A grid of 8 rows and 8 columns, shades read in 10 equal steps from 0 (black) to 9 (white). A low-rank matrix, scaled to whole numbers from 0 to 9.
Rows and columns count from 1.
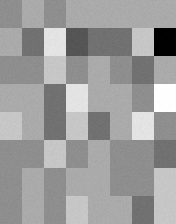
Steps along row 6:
same up down up down same down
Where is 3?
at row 2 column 4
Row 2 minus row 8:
1 -2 3 -4 -2 -2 3 -7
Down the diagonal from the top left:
5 4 7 8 4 5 5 7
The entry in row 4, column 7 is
5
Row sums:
46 36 43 50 47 42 45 46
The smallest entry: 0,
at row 2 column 8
